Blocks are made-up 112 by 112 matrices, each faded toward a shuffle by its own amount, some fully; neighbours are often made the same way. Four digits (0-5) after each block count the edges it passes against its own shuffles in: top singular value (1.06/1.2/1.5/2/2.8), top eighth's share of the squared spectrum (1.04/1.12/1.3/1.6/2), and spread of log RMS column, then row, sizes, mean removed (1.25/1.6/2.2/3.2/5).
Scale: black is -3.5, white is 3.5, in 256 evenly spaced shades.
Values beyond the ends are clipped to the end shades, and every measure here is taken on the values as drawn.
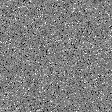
0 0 0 0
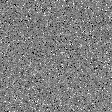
0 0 0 0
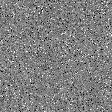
2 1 0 0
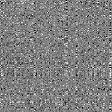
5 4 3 3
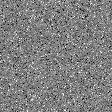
0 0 0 0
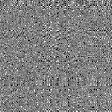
5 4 3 3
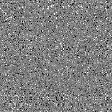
4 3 2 2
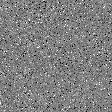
2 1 0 0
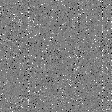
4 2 2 0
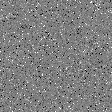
1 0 0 0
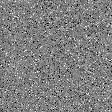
0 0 0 0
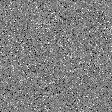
2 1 0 0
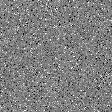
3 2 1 0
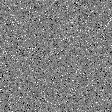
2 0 0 0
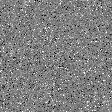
1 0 0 0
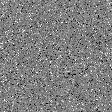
0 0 0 0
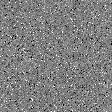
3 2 0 0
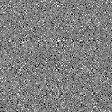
4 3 2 2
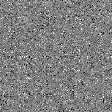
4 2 1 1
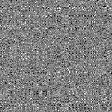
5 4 2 2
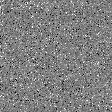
2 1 0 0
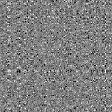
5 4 3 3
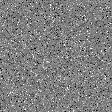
1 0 0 0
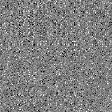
4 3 2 2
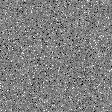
1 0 0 0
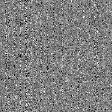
1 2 3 0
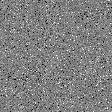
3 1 0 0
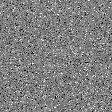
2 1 0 0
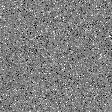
2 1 0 0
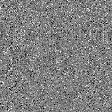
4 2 1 1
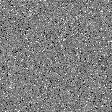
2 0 0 0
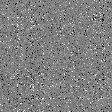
1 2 2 1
